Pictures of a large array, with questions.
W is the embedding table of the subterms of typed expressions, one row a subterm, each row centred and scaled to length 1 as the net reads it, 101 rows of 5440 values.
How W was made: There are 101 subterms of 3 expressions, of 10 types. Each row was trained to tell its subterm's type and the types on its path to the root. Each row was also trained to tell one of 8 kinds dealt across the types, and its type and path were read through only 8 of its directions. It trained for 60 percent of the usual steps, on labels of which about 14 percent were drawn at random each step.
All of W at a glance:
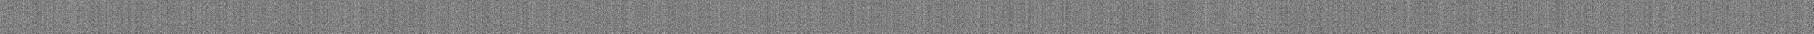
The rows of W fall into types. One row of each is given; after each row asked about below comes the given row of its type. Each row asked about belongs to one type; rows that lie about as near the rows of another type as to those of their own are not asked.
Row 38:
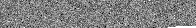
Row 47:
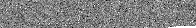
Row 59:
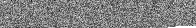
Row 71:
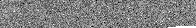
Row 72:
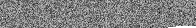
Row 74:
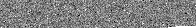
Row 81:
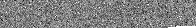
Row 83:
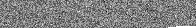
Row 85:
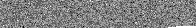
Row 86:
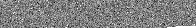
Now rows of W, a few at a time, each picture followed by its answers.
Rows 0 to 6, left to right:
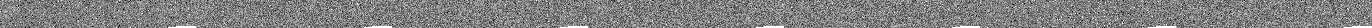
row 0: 71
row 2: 74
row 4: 81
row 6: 86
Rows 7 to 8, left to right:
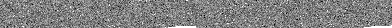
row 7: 74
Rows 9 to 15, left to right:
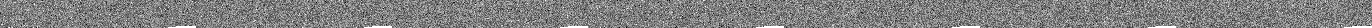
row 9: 86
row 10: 81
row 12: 83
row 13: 86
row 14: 86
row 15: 83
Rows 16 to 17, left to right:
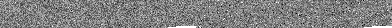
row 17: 59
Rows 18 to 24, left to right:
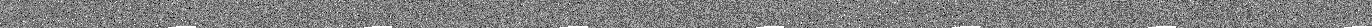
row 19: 47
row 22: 81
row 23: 72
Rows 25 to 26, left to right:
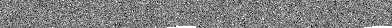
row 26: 72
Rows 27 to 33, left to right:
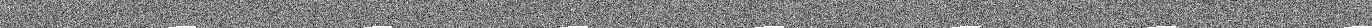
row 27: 83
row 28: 81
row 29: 38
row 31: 83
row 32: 86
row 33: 72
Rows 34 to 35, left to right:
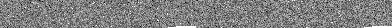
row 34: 59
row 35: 85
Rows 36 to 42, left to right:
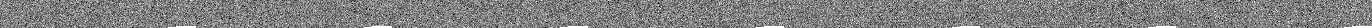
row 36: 83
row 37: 72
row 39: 59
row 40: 47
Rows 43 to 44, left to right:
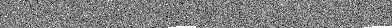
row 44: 74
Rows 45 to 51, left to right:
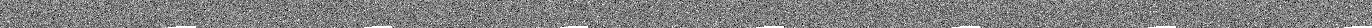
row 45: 59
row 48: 83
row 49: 81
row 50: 83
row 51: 83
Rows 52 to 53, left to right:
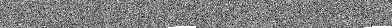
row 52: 74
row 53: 81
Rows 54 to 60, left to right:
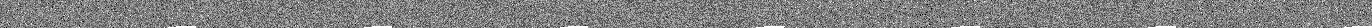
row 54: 86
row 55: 59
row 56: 72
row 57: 59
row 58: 38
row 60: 86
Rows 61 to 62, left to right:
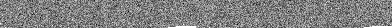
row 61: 74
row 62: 72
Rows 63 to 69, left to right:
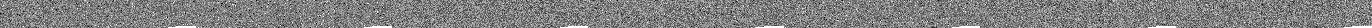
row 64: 74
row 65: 72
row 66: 86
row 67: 86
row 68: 81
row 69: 59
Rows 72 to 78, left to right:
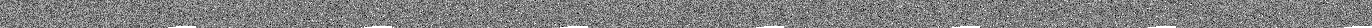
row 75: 74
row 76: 85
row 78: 74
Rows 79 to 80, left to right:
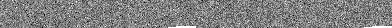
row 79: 47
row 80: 83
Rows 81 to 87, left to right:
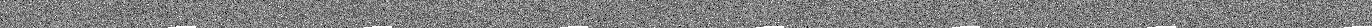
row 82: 38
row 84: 71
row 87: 59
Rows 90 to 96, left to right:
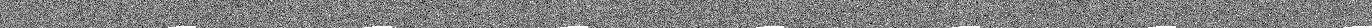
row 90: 81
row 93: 72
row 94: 59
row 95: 72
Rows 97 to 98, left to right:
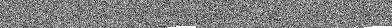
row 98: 81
